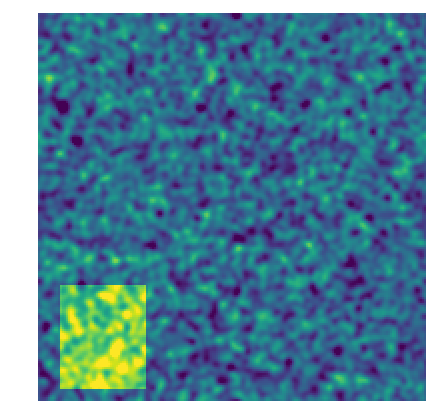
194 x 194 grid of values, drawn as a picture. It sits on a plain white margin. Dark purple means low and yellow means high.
Mirror symmetry: none. Ninth with the highest average: bottom left. Odd patch: higher, in the bottom left. Histogram: skewed, a long tail of high values.
